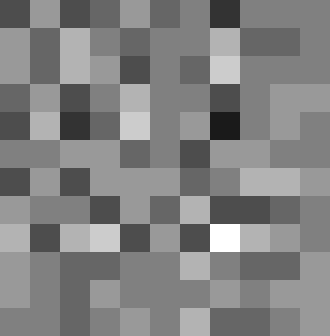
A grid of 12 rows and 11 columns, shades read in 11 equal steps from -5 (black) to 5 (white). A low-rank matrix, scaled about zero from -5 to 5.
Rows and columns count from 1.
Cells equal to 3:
3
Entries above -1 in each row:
6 7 8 8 7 9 8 6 8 7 10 8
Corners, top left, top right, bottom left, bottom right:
-2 0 0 1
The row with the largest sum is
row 9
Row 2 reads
1 -1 2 0 -1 0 0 2 -1 -1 0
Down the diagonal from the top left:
-2 -1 2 0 3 0 -1 -2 2 -1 1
